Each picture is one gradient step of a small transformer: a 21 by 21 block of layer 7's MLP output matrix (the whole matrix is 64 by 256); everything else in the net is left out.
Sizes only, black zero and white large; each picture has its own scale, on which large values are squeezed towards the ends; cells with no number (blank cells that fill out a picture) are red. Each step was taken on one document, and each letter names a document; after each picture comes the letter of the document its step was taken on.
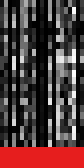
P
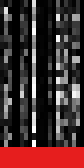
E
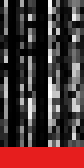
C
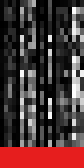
C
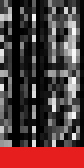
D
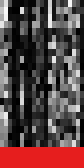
D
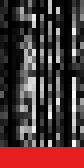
C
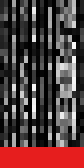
P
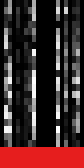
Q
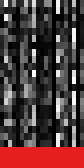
P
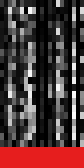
C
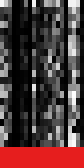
D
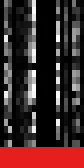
Q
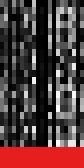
P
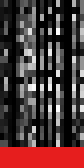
C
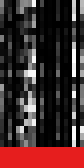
C
